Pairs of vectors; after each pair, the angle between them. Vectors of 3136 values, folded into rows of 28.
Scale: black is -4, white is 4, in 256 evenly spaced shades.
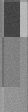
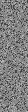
orthogonal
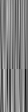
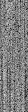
partly aligned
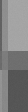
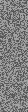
orthogonal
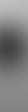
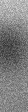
nearly parallel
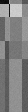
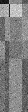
nearly parallel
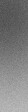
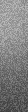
nearly opposite
